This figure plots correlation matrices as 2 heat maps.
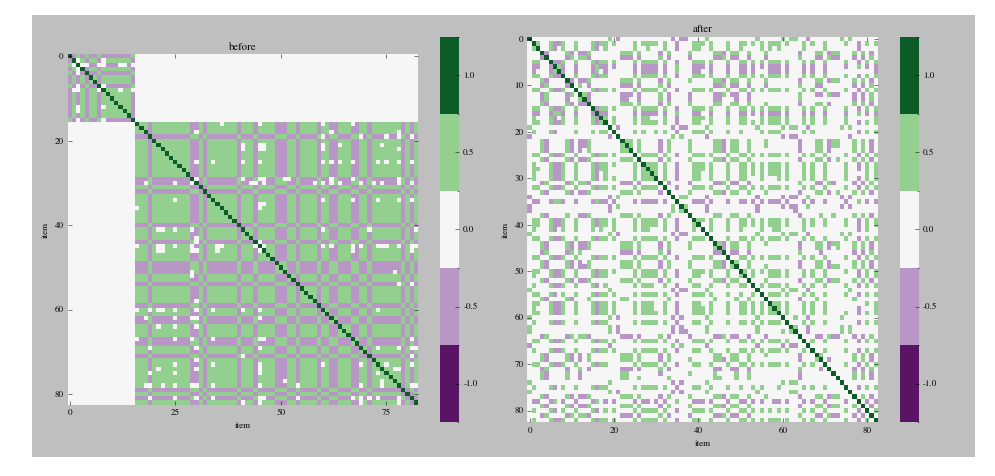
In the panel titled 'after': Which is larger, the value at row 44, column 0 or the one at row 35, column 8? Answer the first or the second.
the first
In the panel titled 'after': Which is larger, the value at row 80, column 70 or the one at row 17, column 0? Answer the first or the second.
the first
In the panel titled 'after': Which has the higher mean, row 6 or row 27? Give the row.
27
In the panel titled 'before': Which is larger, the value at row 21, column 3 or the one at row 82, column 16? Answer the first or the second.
the second
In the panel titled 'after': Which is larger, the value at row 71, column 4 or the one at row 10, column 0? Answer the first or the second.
the first
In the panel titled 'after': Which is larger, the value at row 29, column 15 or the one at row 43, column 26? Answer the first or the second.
the first
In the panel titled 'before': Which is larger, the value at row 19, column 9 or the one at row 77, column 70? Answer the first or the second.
the second
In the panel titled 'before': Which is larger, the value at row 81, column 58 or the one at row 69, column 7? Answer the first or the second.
the second
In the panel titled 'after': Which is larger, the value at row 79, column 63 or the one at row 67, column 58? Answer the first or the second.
the second
